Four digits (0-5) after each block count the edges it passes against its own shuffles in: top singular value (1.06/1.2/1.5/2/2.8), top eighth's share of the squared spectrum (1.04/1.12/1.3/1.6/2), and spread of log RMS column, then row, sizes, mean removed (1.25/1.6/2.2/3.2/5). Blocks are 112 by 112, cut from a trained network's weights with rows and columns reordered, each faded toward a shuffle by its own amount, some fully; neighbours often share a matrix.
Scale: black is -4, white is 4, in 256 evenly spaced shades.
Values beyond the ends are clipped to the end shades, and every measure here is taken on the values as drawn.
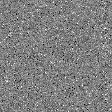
2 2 1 0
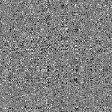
4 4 2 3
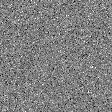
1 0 0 0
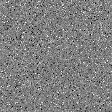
2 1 0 0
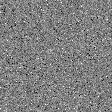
0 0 0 0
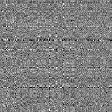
4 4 2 3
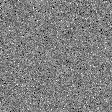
0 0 0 0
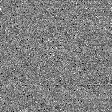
2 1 0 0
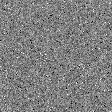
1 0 0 0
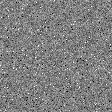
0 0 0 0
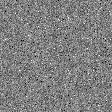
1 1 0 0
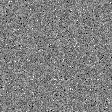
1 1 0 0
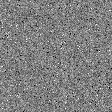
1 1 0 0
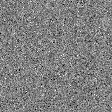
2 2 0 0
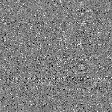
3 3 1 2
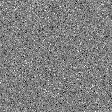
2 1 0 0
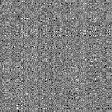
4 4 2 3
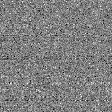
3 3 1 2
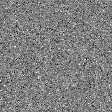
2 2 0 0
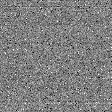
2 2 1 0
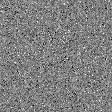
0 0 0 0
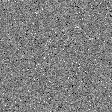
0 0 0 0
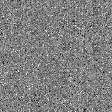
2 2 0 1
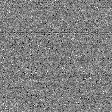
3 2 0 1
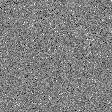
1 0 0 0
